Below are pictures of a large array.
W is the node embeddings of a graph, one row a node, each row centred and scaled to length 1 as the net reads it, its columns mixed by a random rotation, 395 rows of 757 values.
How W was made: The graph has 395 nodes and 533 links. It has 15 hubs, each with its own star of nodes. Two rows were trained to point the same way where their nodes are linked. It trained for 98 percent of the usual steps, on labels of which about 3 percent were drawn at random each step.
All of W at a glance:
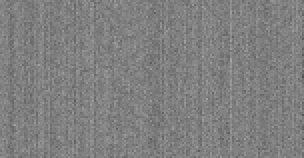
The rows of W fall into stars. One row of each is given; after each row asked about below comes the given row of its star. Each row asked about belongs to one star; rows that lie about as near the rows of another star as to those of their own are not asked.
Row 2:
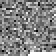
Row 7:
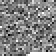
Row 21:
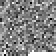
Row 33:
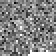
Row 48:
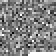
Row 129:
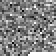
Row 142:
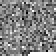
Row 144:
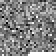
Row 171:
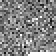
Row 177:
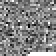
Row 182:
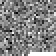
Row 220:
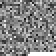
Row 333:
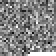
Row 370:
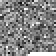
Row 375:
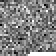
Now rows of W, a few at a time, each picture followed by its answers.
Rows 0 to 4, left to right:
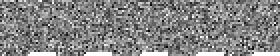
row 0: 177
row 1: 177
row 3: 182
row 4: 2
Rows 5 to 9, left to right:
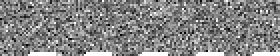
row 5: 142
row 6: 142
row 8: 171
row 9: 220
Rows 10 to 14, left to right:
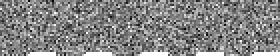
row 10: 144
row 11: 370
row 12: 7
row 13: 144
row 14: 333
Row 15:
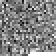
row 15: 48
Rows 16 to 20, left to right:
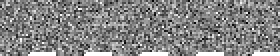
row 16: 2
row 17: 48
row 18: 171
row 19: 21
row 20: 48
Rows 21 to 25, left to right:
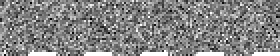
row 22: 21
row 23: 220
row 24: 144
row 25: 370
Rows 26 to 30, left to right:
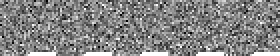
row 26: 333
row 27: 129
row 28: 2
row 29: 33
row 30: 370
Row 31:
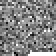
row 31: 375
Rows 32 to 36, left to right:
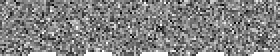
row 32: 2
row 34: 21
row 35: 48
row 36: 370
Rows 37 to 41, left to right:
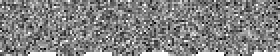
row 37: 220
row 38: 177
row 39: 33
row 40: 2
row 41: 220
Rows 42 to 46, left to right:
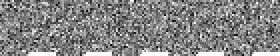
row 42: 144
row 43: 220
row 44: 48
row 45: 2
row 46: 21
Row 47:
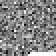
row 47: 142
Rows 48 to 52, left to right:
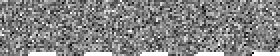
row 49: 7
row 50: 182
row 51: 7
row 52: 48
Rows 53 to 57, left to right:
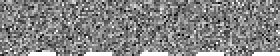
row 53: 2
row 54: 48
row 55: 7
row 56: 129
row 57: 142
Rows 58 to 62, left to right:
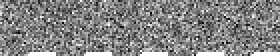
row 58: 171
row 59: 129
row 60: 48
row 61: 2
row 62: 370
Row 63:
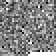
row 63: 333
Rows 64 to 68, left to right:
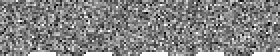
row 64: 33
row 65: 375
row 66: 129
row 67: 333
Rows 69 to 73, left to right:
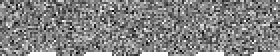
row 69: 171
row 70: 129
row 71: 144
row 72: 333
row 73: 333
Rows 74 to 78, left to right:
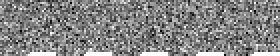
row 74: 171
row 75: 48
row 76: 33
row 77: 375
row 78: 333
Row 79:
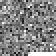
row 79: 182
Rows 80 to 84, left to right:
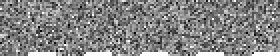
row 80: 144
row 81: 142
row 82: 333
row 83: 182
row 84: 333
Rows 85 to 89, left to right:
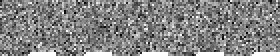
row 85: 142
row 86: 21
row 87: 33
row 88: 375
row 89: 333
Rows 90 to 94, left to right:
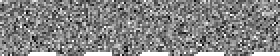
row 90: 370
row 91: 2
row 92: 7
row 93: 370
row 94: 7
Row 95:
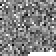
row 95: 142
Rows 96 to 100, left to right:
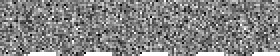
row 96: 2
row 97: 33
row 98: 177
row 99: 370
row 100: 33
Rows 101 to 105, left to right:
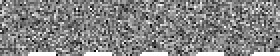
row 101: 182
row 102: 171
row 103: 129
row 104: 21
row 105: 144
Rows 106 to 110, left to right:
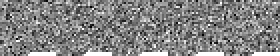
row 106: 129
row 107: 7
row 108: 171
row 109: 333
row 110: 375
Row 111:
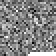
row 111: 171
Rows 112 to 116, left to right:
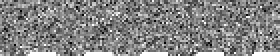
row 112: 7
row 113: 21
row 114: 182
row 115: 370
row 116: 48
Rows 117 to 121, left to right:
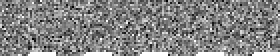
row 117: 48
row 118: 177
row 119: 171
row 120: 171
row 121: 182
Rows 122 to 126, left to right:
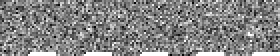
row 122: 142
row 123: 144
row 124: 21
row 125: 7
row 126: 182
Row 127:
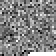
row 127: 142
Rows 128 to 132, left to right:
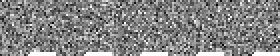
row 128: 48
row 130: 48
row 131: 2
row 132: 48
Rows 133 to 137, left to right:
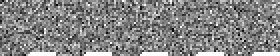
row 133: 7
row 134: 220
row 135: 177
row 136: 177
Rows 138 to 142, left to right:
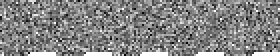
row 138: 177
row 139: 375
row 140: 21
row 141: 7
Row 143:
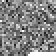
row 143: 48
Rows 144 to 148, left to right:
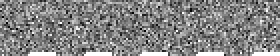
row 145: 33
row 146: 144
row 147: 333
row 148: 171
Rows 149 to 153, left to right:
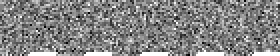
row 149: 370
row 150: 142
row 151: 177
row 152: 144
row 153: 33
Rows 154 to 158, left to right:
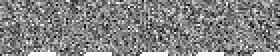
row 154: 171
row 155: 177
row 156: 21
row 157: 182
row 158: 142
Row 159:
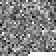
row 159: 375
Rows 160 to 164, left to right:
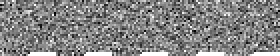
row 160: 177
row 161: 2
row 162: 177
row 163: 7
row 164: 370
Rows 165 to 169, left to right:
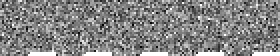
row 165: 48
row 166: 171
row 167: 48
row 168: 220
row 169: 21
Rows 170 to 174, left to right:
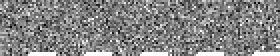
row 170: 144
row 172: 129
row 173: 370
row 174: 129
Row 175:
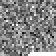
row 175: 33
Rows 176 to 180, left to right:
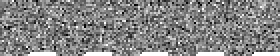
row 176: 2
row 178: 2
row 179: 129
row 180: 375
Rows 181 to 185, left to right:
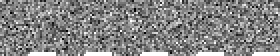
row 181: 7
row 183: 33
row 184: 2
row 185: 144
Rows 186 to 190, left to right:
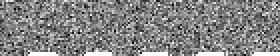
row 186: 177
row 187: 33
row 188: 333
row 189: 177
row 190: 7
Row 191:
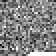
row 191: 375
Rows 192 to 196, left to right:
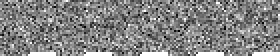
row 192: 33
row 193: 177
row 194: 142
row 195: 182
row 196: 182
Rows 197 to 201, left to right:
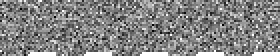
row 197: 220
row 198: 2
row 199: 144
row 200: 182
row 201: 333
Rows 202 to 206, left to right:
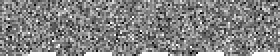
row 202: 2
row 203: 182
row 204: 370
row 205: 142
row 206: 171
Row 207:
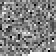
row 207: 182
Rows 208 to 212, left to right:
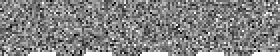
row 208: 2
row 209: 220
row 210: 33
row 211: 2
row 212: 177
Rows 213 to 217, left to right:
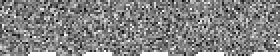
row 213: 182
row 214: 333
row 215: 2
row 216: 375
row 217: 129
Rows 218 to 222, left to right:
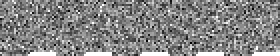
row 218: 142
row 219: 129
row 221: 182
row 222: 333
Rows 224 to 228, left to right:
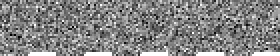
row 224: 182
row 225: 129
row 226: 21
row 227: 21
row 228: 2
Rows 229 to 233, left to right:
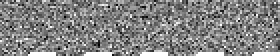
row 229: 2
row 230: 129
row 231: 129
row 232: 129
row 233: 2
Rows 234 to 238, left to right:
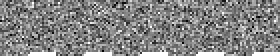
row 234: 21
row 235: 7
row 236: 333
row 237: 2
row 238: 33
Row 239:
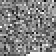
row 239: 7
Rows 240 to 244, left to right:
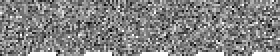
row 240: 171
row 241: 2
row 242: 177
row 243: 129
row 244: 21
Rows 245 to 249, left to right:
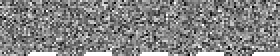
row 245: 220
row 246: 129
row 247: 182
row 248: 182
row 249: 129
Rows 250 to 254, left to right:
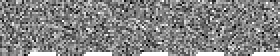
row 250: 48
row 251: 144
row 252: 129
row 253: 33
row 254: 144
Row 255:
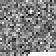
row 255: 142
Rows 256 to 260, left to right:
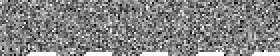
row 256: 144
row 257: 129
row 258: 129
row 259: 333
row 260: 171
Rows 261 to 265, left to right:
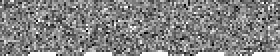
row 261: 177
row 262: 144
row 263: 33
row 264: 375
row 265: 129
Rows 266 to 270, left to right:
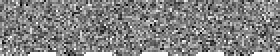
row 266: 370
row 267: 21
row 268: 129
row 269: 333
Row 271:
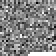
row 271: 177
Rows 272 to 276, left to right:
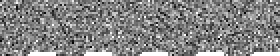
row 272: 48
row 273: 48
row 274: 370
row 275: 177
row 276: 370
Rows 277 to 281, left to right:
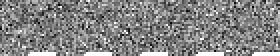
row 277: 182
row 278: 129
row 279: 144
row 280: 7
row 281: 144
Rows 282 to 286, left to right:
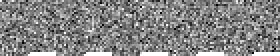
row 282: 370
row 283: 370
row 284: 144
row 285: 2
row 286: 375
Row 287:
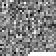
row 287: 177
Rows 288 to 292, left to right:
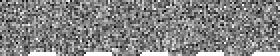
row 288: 48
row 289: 177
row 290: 48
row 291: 142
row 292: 171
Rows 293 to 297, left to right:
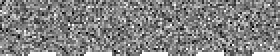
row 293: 182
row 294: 48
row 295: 2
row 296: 21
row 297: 142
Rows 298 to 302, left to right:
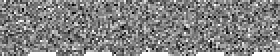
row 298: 7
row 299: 220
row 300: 144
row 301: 129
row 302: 220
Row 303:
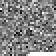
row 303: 144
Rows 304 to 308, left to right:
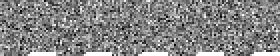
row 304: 144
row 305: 177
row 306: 370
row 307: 21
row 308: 375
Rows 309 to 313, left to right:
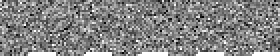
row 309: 144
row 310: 370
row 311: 171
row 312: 375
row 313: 2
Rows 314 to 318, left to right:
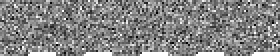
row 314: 21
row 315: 177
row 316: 220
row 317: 370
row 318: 129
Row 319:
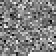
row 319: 375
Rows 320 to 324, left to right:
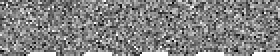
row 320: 375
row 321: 129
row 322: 142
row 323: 375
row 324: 182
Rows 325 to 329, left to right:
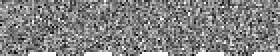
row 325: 21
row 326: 129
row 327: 333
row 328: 48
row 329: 142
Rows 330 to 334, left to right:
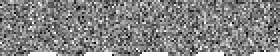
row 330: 142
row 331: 142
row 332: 375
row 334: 171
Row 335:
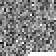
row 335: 333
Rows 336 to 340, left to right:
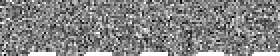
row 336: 177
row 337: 48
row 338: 144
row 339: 171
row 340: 182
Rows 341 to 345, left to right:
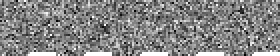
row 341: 144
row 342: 21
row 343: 129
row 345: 33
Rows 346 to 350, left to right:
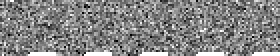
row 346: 177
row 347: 142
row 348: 375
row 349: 375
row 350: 177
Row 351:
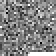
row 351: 7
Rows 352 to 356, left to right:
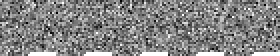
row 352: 21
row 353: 2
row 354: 21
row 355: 144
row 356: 171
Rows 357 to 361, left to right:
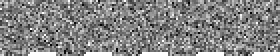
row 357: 144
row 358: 177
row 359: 177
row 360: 177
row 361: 142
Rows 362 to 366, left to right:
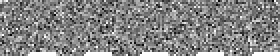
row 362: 370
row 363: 21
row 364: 375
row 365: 2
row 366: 171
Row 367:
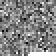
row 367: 182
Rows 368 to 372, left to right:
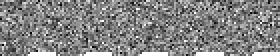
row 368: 177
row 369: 177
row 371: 144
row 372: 333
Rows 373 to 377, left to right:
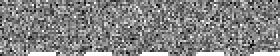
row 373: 220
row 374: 220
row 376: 129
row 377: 333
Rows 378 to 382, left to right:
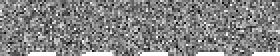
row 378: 171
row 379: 171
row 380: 33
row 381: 333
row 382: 375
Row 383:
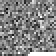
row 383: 7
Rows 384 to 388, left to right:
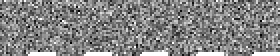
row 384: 220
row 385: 144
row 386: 142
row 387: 33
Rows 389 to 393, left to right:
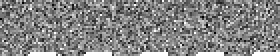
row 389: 48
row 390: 142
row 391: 171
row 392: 129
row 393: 220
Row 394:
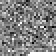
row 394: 370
